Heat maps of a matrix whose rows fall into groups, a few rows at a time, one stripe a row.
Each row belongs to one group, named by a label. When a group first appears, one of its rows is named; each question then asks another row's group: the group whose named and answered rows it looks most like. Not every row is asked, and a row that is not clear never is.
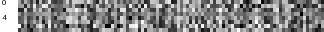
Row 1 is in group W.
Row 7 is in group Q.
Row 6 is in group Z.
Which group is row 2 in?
Q
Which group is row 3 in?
Z
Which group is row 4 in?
Q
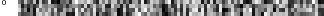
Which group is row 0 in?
Q
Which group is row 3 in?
Z
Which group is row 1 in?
Z
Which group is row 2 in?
Z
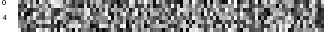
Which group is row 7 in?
Z
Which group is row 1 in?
W
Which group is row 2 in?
Q
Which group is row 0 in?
W
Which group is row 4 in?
W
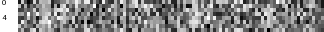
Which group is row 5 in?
W
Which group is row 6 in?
Z
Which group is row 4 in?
W
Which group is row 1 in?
Z
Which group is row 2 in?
W
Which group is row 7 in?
Q
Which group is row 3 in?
Z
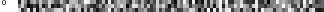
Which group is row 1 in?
Q
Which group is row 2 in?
W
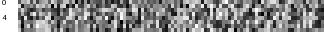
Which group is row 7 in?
Z
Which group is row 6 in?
Z
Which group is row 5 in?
Z
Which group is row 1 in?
Z
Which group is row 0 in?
W
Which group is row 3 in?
Q
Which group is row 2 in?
Q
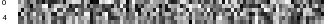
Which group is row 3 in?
Q
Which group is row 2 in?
Z
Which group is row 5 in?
Q
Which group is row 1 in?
W
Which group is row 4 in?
Q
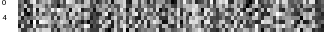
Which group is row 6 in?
Q
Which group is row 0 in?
Q
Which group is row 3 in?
Q
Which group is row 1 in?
Q
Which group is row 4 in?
Z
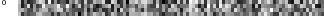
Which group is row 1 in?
W
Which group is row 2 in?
W
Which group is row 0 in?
Z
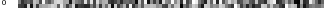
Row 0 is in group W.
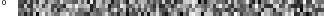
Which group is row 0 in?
W
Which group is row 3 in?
W
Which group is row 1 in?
Q
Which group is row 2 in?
Z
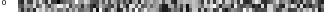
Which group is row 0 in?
Q
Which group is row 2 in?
Z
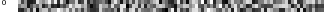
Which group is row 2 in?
W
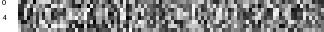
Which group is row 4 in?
Q
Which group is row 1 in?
W
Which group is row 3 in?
Q
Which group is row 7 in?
Z
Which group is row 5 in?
W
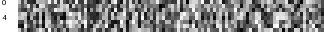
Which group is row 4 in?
Q
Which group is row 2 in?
W
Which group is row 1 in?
W
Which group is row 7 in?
Z
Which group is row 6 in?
Q
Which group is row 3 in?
Q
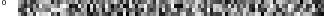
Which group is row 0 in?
Z
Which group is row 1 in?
W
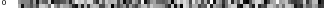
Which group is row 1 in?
W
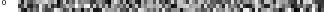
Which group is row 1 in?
Q
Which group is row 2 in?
W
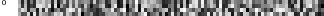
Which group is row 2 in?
Q
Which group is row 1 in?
Z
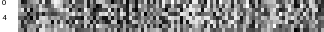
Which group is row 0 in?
W
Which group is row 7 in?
W
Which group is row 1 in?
W
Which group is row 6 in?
W
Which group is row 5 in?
Z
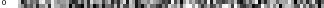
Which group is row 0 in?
W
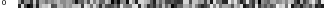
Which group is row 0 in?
W
